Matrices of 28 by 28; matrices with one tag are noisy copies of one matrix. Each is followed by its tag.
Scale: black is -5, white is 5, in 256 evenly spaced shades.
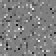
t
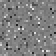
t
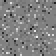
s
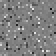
t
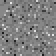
s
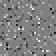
t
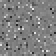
t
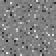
s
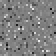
t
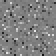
s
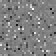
t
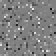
t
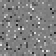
t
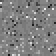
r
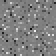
s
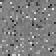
r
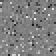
r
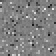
r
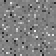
s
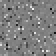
t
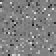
r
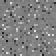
s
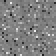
s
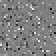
t
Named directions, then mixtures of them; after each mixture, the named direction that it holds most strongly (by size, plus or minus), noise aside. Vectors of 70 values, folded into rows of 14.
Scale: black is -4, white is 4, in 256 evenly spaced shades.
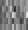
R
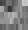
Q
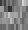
Q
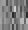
R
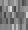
R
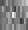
R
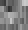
Q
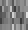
R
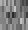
R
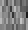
R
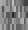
R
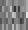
R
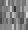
R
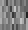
R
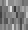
R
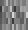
R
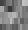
Q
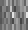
R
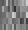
R
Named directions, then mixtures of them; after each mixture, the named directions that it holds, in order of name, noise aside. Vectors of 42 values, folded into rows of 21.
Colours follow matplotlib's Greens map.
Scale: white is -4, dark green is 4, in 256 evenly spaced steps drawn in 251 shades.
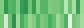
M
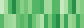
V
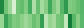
M, V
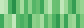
V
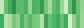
M, V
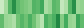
V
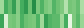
M, V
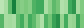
V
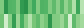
M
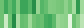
M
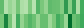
M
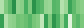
M, V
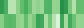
V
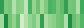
M, V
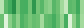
M, V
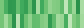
M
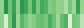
M
